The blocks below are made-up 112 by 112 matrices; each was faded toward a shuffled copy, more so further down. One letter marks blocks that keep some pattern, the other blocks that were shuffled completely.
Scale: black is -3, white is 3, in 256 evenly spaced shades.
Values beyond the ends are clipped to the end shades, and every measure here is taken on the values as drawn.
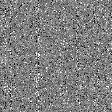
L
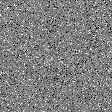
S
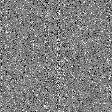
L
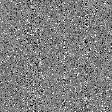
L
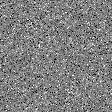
S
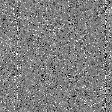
L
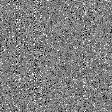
L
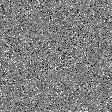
S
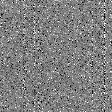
L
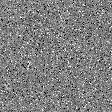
S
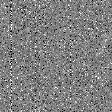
L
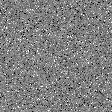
S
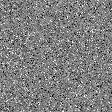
S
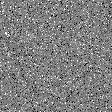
S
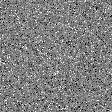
S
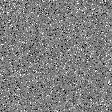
S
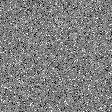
S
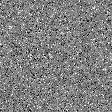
S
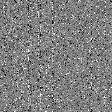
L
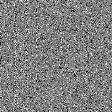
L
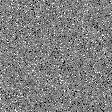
S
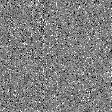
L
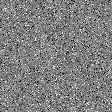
S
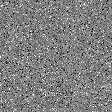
S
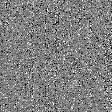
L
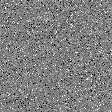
S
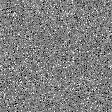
S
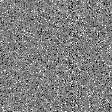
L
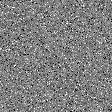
S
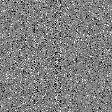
L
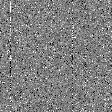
L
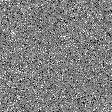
S
